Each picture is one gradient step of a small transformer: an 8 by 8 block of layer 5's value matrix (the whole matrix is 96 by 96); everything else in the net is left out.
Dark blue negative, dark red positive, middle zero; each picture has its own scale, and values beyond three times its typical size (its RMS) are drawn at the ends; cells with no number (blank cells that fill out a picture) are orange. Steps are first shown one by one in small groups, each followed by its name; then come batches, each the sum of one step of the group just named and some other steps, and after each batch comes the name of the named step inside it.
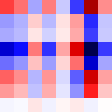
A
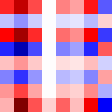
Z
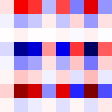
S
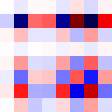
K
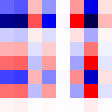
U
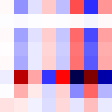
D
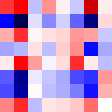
A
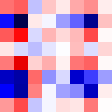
D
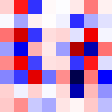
D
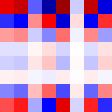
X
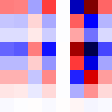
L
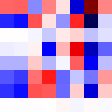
L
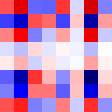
X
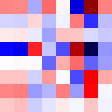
L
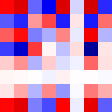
X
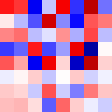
X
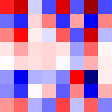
X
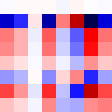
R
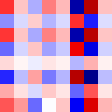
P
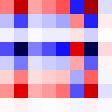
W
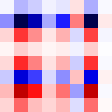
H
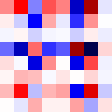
W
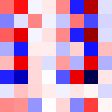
P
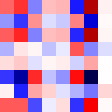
P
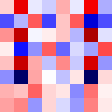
R
